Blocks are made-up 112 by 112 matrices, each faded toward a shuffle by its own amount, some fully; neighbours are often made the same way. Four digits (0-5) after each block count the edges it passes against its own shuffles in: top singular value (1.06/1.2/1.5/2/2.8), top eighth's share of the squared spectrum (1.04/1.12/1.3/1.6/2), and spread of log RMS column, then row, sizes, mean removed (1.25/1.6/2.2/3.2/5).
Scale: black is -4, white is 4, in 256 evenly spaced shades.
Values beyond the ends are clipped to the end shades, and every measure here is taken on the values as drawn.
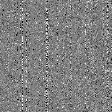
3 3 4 0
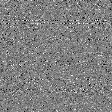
2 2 0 3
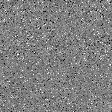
1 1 0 1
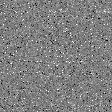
0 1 0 1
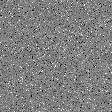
0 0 0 0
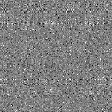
4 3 2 2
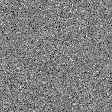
0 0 0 0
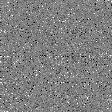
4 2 1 1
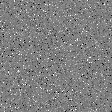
0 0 0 0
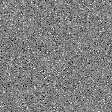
3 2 0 0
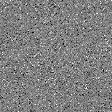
3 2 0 1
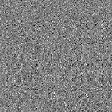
4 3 2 2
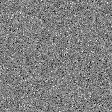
0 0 0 0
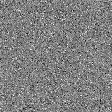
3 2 0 0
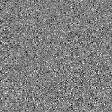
4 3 2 2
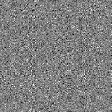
4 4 3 2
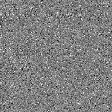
3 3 1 1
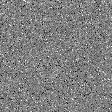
2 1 0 0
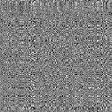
5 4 3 3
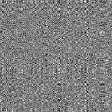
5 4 3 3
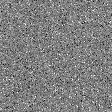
1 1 0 0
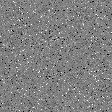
1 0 0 0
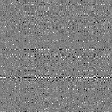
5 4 2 3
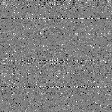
4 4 1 3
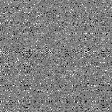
4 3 1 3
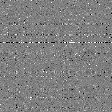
4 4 1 2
